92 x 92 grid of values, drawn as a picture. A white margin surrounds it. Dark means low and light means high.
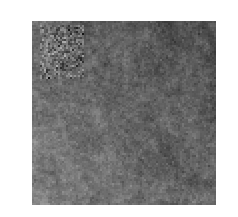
Stripes: none. Odd patch: rougher, in the top left. Mirror symmetry: none. Average level on the scale: 40%. Roughest part: top left. Odd rows or columns: none. Ninth with the highest average: bottom left. Ninth with the lowest average: top right. Slope: up to the bottom left.
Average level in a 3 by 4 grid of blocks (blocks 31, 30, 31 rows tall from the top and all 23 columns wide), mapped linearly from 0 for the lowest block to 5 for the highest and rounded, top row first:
3210 / 4321 / 5422
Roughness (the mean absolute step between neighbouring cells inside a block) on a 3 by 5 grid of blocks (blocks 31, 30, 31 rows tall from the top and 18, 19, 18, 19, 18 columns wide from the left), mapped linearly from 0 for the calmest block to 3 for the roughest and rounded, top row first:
3 2 0 0 0 | 0 0 0 0 0 | 0 0 0 0 0
